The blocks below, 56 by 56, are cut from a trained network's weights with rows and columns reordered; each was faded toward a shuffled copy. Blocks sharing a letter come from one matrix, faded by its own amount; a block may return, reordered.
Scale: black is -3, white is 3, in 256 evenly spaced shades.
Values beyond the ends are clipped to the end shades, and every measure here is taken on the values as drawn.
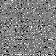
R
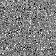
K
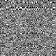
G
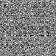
G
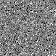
K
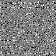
R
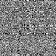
G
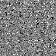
K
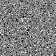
K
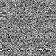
G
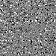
R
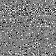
R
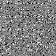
R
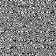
R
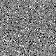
K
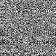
G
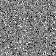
K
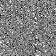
K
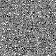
K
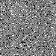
R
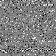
R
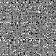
R
